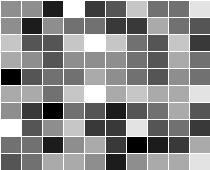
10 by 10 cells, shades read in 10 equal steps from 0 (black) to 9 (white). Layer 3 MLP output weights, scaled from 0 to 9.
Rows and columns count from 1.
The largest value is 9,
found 4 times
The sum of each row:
48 36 52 46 38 65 31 45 31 50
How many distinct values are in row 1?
8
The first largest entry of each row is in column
4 8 5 1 5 5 9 1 5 10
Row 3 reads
7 3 3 7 9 7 4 3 7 2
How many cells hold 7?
8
